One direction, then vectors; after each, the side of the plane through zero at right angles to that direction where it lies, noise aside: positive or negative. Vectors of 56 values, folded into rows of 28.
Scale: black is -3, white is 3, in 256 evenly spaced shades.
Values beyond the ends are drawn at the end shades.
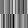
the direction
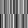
negative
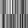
positive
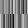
positive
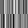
positive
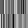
positive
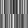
negative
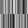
positive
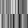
positive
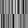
positive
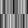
negative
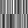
positive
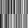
negative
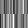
negative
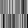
positive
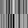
positive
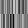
positive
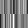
negative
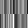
negative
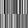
negative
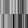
positive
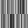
positive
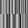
positive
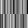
negative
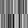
positive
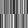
negative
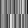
negative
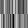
positive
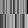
negative
